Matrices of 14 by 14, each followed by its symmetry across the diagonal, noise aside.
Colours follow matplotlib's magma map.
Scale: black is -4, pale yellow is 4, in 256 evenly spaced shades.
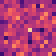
symmetric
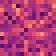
neither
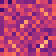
symmetric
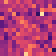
neither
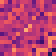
symmetric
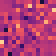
antisymmetric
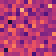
antisymmetric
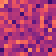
symmetric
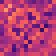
symmetric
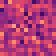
antisymmetric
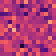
neither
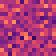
neither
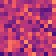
antisymmetric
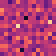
antisymmetric
